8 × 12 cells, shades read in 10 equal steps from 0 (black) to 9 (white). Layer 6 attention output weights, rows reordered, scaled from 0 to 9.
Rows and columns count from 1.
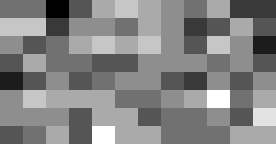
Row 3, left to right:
5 3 4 6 7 6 7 5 3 7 5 1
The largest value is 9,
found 2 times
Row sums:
49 55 59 50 44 68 57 61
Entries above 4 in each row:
5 7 8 5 5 9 7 6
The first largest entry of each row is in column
6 1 5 2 3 10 12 5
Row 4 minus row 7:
-2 1 -1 1 -3 -3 2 1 1 -1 2 -5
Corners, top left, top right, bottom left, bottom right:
4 2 3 6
